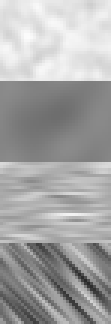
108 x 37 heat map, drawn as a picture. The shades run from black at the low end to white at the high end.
It is made of 4 by 1 panels. Panel 1,1: very high, blotchy, faint in contrast. Panel 2,1: middling, smooth, faint in contrast. Panel 3,1: high, streaked across. Panel 4,1: middling, slanting down to the right, strong in contrast.
